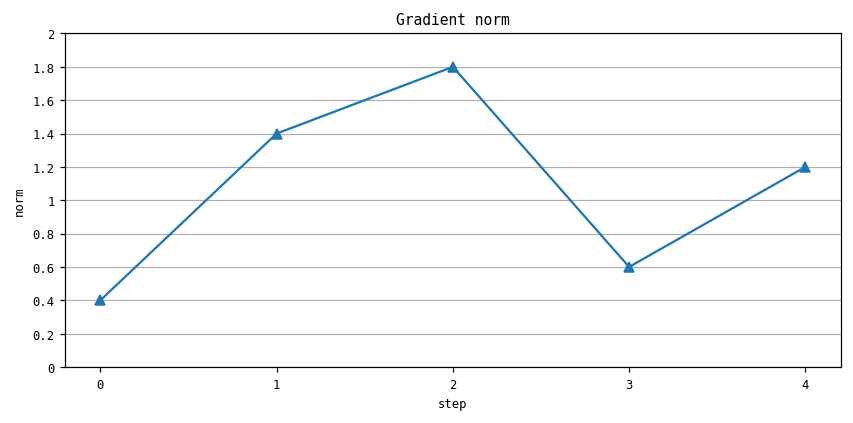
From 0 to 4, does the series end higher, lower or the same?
higher
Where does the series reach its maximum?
2
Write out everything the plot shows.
Title: Gradient norm
x-axis: step, ticks 0 1 2 3 4
y-axis: norm, ticks 0 0.2 0.4 0.6 0.8 1 1.2 1.4 1.6 1.8 2
Values:
0.4 1.4 1.8 0.6 1.2
